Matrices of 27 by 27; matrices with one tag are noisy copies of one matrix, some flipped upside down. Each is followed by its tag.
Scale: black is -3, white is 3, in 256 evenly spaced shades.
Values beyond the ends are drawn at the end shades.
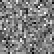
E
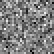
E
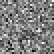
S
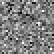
S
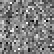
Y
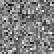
S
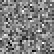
S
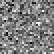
S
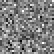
S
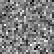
E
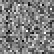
Y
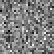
Y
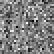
Y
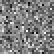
Y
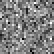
E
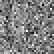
Y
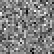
E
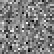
Y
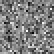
Y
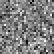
E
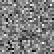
S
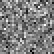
E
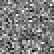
S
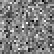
Y
